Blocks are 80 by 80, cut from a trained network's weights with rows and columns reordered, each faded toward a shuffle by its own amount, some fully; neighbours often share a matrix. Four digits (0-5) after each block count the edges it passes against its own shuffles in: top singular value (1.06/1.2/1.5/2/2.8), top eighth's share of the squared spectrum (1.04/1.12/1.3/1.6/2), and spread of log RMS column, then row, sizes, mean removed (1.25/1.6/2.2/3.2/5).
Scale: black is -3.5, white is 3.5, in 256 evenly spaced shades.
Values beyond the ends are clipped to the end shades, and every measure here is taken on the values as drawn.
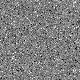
0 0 0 0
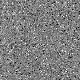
1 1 0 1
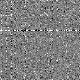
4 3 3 2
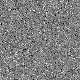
0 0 0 0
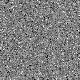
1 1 0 0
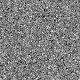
1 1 0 1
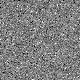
0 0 0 0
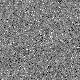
0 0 0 0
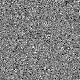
2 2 0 1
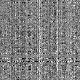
4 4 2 3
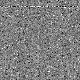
3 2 1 1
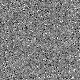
2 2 0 0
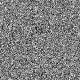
2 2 1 0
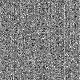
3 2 0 1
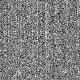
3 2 0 1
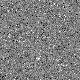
0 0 0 0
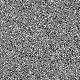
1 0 0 0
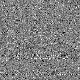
2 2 0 2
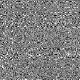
3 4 1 3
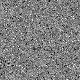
1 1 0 1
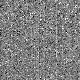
2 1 0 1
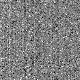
2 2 0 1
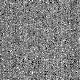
2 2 0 1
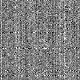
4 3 1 2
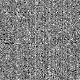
3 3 0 2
